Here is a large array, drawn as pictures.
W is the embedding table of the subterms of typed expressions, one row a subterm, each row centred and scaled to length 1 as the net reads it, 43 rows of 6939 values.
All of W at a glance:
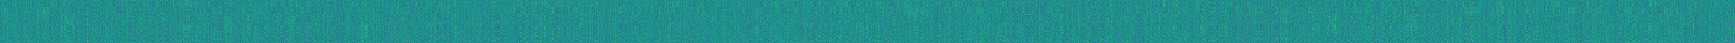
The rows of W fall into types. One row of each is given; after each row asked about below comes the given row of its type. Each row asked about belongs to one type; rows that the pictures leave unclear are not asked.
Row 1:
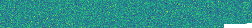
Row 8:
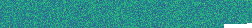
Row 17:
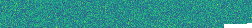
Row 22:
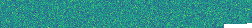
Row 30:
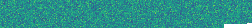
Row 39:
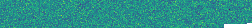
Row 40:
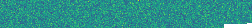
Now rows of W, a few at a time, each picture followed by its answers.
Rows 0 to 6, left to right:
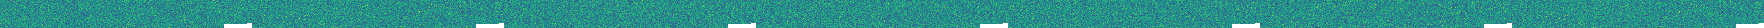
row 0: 22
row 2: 40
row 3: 40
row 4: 1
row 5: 22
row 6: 1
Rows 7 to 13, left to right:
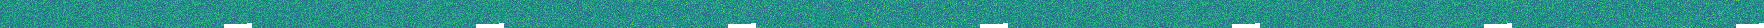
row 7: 8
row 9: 22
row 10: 8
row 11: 8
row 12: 8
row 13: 17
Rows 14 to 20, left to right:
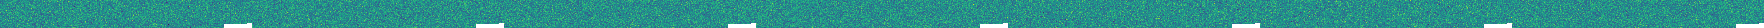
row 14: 1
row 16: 22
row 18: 30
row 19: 17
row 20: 22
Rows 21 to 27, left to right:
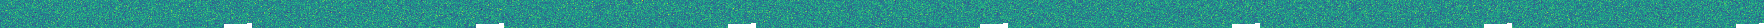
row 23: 30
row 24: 30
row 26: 30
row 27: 17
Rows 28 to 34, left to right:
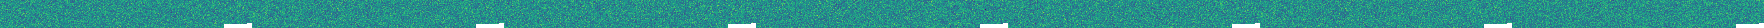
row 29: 17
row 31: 39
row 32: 17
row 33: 17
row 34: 8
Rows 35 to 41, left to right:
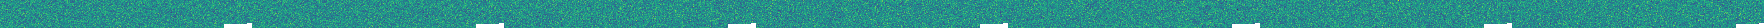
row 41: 8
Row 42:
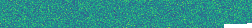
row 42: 22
